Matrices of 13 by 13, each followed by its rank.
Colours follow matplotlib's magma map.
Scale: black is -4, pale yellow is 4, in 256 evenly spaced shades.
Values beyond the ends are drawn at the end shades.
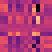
two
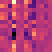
two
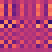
one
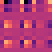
one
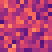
full rank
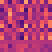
two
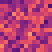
full rank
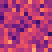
full rank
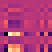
one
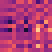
two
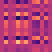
one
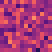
full rank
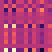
one
